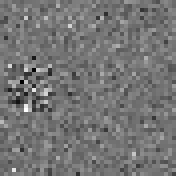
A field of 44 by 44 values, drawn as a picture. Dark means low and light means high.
Grain: fine. Odd rows or columns: none. Roughest part: middle left. Histogram: heavy tails on both sides. Stripes: none. Odd patch: rougher, in the middle left. Slope: none.
